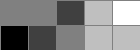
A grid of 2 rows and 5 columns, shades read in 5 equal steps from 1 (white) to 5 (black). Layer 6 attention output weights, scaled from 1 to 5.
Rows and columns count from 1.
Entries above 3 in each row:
1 2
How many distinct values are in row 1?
4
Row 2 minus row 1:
2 1 -1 0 1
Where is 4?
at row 1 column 3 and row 2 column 2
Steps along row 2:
down down down same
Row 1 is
3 3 4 2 1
